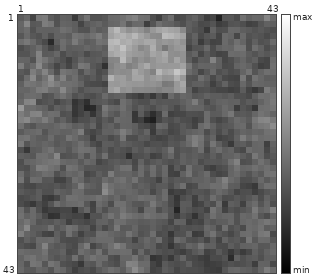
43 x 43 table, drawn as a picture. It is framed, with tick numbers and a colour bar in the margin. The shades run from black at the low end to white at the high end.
An odd patch, higher than its surroundings, sits in the top middle. The ninth with the highest average is the top middle. The top middle is the roughest part. The values are skewed, with a long tail toward high values. The texture is blotchy.
